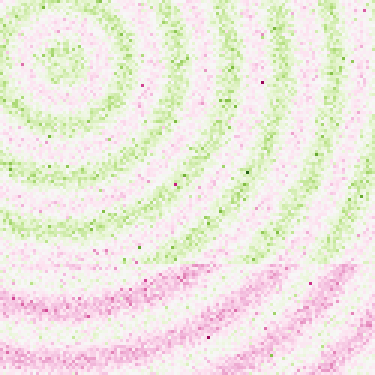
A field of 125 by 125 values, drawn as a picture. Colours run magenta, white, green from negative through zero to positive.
Histogram: bell-shaped. Rings: centred on the top left. Seam: horizontal, 70% of the way down, the top part higher.
